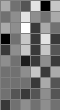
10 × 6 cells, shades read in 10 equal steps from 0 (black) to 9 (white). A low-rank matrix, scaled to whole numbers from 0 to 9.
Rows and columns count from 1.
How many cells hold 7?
5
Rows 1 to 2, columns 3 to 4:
3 8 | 8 5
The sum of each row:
28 32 32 23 26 19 28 23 20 24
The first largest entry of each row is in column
4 3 3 5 3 1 4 5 5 3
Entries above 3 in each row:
4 6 5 3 3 3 5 4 2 5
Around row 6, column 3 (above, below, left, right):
7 5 4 2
